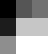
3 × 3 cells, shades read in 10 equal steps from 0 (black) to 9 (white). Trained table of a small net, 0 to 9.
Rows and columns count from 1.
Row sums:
7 15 23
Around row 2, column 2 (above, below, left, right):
3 9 1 7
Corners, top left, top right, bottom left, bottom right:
0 4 5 9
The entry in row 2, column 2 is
7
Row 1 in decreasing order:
4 3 0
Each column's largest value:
5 9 9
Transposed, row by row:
0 1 5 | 3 7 9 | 4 7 9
